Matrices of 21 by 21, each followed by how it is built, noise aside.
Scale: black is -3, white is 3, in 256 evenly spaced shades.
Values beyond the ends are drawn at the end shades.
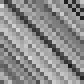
Toeplitz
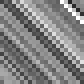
Toeplitz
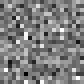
noise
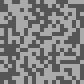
noise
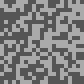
noise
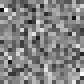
noise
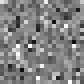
noise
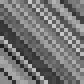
Toeplitz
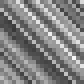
Toeplitz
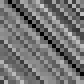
Toeplitz
